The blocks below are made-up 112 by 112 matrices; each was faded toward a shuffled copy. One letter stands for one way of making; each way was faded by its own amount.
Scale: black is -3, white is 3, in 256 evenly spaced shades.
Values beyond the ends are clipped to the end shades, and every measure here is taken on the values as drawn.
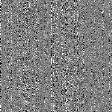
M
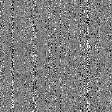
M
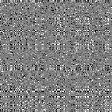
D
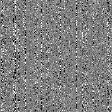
M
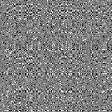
D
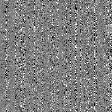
M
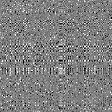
D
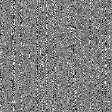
M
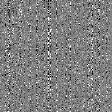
M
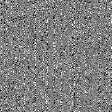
M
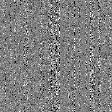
M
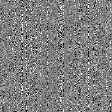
M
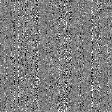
M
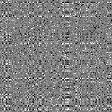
D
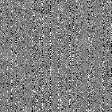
M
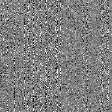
M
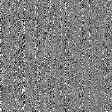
M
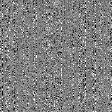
M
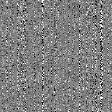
M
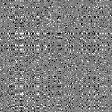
D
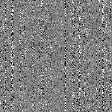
M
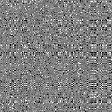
D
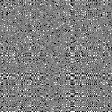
D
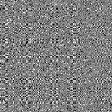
D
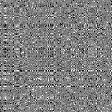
D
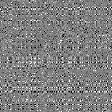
D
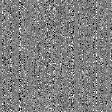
M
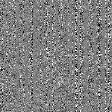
M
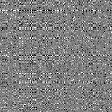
D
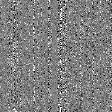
M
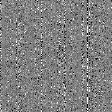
M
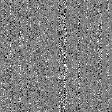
M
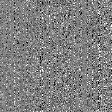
M
